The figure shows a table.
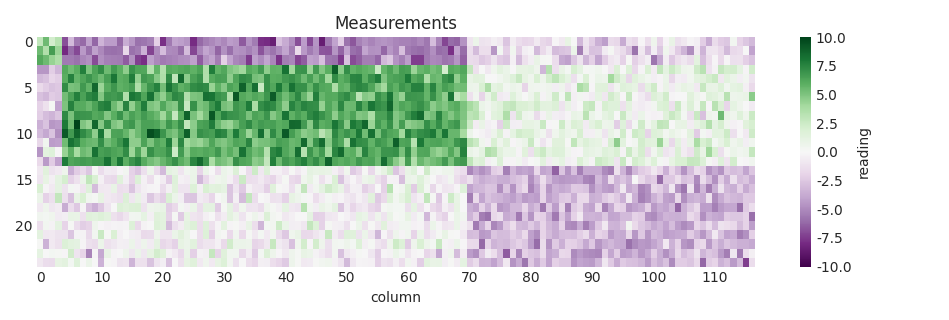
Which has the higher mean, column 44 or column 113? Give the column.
44
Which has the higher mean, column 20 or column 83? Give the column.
20
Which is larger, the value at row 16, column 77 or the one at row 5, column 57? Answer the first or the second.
the second
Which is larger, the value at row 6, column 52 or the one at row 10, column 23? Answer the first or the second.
the second
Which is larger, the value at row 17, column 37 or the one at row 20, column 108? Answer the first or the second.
the first
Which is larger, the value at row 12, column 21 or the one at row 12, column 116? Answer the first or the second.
the first
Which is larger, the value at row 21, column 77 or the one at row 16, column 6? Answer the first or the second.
the second
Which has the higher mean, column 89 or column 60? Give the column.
60
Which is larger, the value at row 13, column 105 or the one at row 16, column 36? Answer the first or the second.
the first
